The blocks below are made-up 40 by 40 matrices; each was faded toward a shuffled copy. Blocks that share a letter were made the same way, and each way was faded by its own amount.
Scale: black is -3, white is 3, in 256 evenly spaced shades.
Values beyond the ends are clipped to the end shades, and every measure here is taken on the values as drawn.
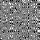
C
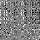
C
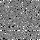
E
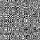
C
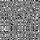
C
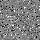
E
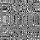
C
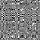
C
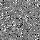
E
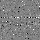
E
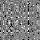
C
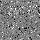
E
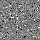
E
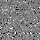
E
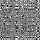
C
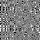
C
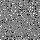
E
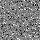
E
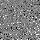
E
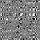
C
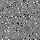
E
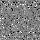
E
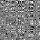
C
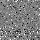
E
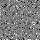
E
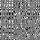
C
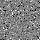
E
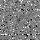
E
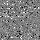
E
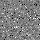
E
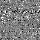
E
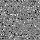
E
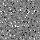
E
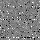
E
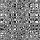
C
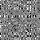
C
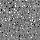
E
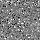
E
